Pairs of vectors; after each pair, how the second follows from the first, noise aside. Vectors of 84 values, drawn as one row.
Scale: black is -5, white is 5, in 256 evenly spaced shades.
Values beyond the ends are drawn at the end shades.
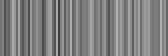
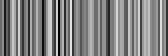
scaled up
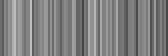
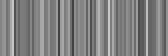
shuffled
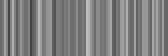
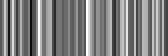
scaled up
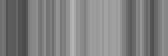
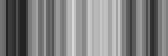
scaled up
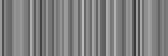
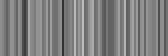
shuffled
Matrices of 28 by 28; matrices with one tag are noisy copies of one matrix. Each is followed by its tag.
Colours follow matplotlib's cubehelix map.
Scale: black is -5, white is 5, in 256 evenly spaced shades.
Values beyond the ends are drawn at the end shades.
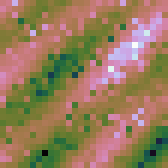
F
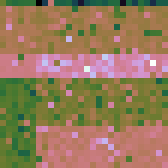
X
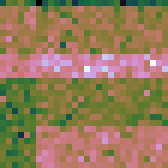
X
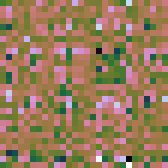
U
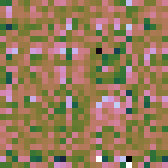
U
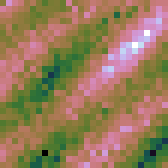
F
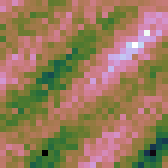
F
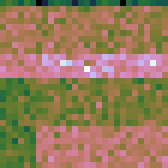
X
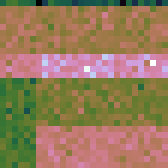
X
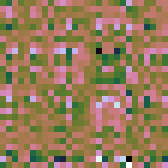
U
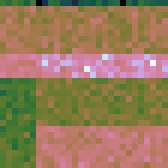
X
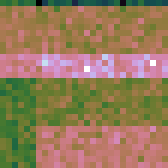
X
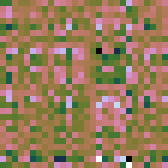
U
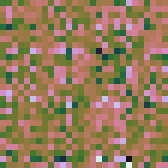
U
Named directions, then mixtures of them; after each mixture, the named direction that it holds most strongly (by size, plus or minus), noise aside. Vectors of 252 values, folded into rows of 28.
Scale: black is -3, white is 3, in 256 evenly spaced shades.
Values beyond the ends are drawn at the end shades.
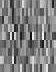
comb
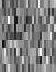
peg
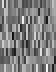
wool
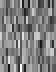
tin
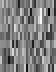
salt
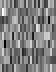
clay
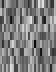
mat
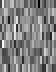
peg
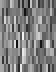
tin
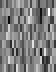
salt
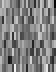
salt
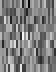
tin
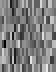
comb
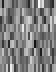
mat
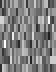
clay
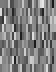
comb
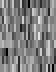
wool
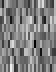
mat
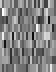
clay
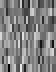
tin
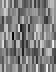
wool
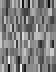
tin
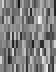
salt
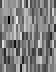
peg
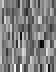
tin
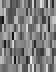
mat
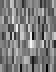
comb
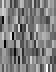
clay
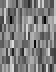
mat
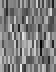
tin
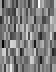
mat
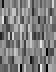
comb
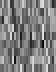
comb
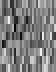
peg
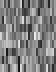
tin
